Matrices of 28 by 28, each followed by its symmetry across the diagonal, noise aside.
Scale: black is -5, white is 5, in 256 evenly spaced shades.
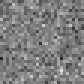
neither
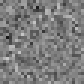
symmetric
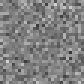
neither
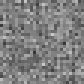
antisymmetric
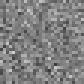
neither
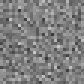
antisymmetric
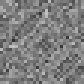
symmetric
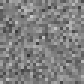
antisymmetric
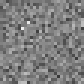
symmetric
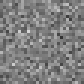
neither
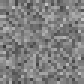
antisymmetric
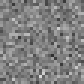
neither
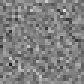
antisymmetric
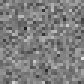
neither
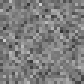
symmetric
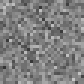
symmetric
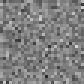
antisymmetric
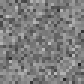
symmetric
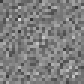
symmetric
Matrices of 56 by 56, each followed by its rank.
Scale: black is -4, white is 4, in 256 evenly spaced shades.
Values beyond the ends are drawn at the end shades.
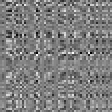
three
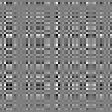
one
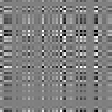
one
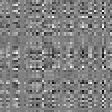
three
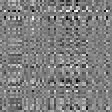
three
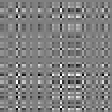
one
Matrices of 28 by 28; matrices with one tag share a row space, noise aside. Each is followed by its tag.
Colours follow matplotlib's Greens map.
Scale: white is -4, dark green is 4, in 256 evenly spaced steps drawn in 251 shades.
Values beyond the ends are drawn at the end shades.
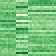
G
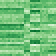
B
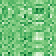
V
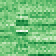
G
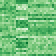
G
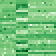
G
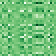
V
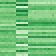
G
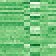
B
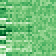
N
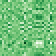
V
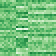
G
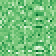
V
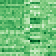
B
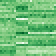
G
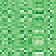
V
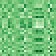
V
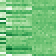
N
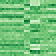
B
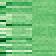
N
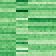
G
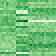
G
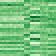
B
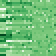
N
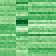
G
